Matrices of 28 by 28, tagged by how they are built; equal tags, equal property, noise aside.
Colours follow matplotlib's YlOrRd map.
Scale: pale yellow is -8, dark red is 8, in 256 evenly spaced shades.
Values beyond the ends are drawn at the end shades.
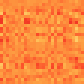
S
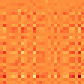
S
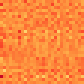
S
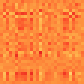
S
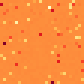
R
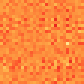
S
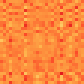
S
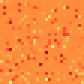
R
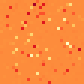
R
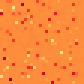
R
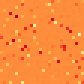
R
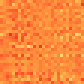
S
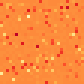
R
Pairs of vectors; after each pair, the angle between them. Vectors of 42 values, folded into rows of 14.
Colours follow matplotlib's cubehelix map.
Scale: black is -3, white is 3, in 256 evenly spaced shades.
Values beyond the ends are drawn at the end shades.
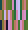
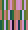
partly aligned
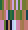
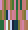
nearly opposite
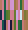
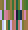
nearly opposite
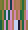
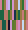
orthogonal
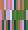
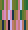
partly aligned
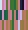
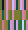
partly opposed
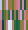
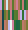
nearly parallel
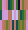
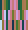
partly aligned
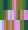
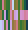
partly aligned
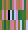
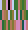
orthogonal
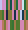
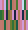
nearly parallel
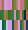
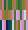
nearly opposite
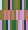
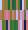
nearly parallel
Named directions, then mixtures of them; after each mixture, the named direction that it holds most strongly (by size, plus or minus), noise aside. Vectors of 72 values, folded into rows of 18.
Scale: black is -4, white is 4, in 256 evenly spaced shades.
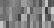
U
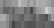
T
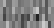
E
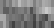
T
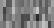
E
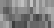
T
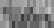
T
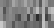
U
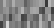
U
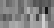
T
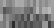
T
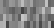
U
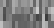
E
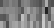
U
